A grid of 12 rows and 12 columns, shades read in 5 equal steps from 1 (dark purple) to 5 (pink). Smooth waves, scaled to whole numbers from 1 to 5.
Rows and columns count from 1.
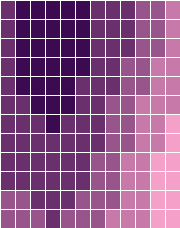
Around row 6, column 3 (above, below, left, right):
1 2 2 1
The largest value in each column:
3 3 3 2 3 3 3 4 4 4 5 5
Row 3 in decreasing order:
4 3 3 2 2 2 2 1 1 1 1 1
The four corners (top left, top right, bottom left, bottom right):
2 4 3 5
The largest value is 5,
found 10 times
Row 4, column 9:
3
